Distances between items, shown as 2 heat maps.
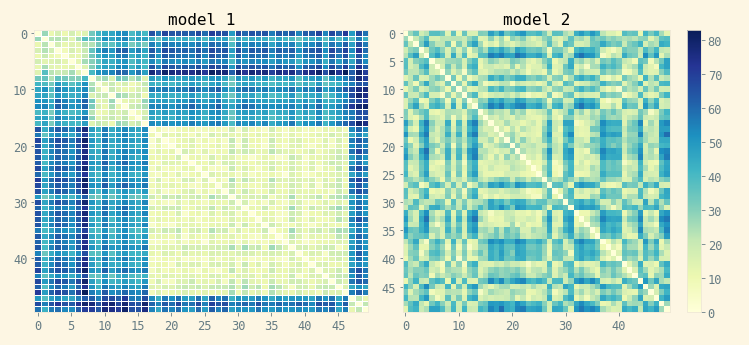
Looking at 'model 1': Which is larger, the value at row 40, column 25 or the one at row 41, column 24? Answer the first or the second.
the second
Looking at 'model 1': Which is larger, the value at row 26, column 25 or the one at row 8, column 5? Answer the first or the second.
the second
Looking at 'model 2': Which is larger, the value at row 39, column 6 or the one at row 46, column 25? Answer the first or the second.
the first
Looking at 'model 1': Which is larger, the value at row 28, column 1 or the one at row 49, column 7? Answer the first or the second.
the second
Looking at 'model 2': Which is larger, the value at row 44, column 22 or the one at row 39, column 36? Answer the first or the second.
the first
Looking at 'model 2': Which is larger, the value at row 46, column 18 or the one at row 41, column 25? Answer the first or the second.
the first
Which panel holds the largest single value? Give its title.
model 1
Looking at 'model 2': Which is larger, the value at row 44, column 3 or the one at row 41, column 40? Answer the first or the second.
the second
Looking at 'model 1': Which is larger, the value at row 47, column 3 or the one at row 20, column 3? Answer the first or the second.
the second
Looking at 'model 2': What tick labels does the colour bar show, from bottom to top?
0, 10, 20, 30, 40, 50, 60, 70, 80
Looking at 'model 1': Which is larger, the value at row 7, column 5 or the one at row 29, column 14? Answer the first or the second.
the second
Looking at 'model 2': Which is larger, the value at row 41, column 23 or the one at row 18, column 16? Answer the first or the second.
the second
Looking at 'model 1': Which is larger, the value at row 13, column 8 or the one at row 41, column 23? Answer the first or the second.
the first
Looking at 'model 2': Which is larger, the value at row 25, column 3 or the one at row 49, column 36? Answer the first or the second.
the second
